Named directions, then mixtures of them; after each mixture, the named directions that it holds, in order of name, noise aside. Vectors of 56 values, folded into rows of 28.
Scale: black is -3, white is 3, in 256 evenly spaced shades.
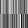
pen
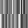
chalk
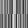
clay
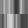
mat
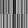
clay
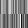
pen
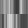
mat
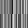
chalk, clay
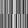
clay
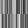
chalk, clay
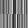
clay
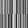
clay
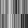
mat, pen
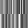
chalk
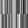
chalk, clay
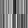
clay, mat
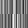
clay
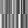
chalk
